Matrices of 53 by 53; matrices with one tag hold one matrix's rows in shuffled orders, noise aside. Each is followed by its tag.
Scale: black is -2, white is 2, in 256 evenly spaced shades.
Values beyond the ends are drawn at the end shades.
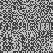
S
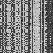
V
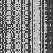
V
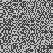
S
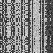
V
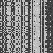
V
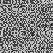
S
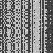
V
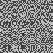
S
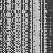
V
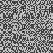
S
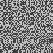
S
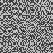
S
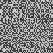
S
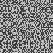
S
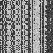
V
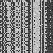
V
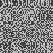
S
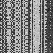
V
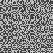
S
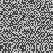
S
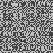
S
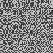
S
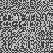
S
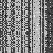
V
